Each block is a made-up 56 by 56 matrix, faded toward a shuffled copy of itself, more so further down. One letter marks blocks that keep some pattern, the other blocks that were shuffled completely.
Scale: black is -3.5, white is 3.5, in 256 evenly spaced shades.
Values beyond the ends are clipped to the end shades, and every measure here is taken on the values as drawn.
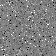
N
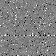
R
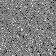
N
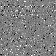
R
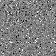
R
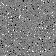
N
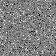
N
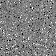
N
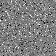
N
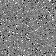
N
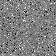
N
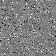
N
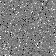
N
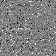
R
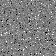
N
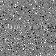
R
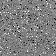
N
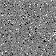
R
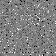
R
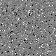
N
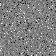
N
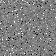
N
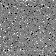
R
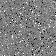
N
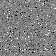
R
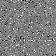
R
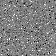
N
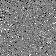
N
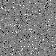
R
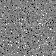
N
